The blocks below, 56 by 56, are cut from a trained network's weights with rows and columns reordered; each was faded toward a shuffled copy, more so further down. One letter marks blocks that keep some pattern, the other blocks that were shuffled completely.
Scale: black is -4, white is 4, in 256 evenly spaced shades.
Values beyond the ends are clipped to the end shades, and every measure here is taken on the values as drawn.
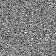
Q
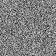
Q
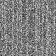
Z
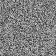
Q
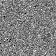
Q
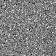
Q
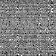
Z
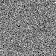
Q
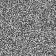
Q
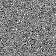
Q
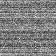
Z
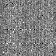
Z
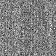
Z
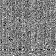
Z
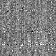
Z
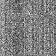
Z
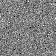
Q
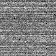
Z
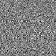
Z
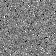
Q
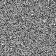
Q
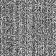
Z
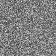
Q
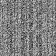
Z
